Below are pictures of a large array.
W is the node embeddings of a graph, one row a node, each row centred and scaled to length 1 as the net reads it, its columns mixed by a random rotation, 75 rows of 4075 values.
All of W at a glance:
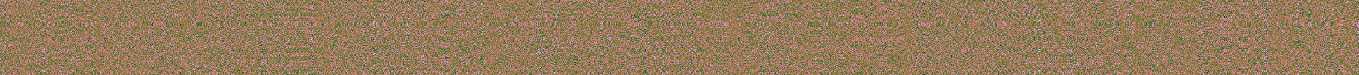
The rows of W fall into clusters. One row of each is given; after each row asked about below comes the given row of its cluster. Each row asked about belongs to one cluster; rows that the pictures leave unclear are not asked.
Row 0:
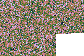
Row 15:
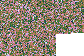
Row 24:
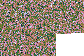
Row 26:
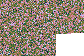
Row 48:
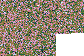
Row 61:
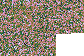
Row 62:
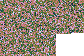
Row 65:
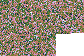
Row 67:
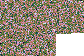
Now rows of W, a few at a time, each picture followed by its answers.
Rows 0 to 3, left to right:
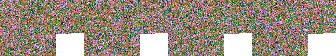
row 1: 61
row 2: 62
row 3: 67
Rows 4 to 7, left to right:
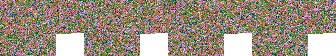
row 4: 67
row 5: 26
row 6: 65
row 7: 48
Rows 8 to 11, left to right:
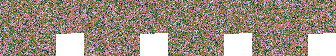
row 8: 26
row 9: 15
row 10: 67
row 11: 61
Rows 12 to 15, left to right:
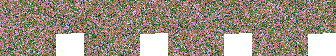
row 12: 0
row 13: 67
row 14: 15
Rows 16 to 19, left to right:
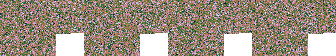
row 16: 65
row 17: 65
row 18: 26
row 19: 62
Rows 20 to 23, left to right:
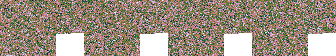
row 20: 15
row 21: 65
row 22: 24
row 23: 24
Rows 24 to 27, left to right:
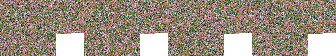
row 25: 24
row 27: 65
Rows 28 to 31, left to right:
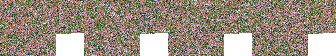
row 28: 67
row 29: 15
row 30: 61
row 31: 26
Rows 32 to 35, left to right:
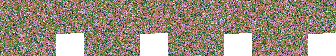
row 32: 24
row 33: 26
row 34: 67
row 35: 62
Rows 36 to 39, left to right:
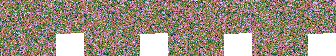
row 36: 24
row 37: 48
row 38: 65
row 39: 48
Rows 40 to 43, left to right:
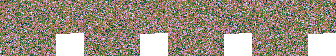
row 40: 65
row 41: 26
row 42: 0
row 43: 62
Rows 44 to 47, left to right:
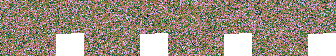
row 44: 67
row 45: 0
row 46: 61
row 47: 0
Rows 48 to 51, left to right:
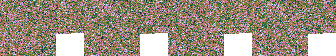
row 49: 15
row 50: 26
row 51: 15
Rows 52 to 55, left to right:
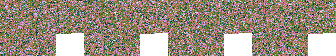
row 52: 67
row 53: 65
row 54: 24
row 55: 61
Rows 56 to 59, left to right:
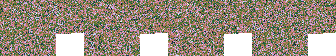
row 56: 62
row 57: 15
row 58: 15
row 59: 62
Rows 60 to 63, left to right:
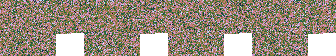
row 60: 26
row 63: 26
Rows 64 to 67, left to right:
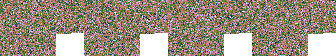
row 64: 62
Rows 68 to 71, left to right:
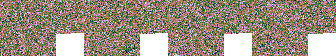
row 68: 24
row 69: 48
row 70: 15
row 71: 15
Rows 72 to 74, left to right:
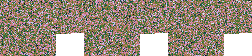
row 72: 26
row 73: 61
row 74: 67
